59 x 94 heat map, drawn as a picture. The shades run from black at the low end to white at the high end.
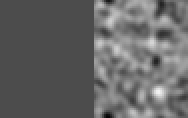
It is made of 1 by 2 panels. Panel 1,1: low, flat. Panel 1,2: middling, blotchy, strong in contrast.
